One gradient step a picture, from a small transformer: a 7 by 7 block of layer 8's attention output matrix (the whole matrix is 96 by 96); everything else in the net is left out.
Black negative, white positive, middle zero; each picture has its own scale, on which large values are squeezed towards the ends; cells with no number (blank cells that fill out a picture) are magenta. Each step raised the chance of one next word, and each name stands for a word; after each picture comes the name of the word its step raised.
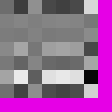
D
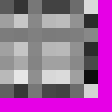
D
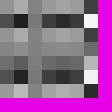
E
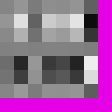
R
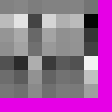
R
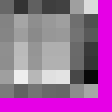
D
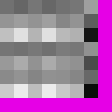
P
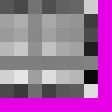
D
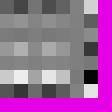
D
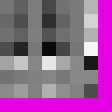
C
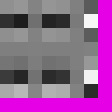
E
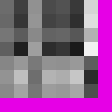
C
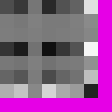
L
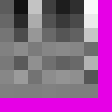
P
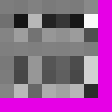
E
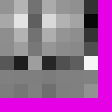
R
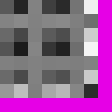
L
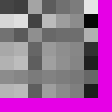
P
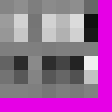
R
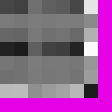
L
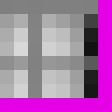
P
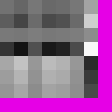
C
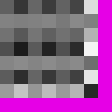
L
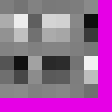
R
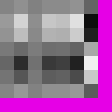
R
